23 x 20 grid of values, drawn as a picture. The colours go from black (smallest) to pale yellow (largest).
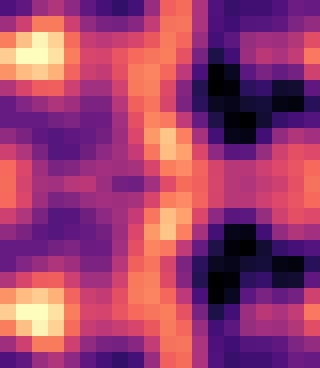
Calmest part: middle left. Grain: blotchy. Mirror symmetry: top to bottom. Odd rows or columns: none.
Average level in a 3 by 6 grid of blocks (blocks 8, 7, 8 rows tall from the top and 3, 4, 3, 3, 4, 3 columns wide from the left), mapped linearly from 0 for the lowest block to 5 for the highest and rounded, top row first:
434301 | 323524 | 434301
